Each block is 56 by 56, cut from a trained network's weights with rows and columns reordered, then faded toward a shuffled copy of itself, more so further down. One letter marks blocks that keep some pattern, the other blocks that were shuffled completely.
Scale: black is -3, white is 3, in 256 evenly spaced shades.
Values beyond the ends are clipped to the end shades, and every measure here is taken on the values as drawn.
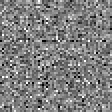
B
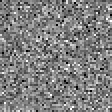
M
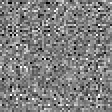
B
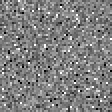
M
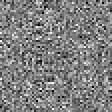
B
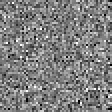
B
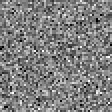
M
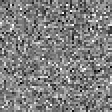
M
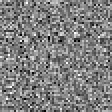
B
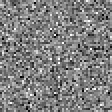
M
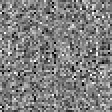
B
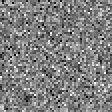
M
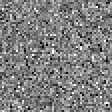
M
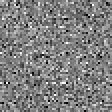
B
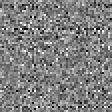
B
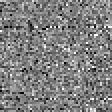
B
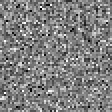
M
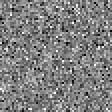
M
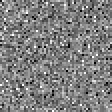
M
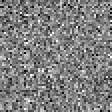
B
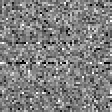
B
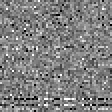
B
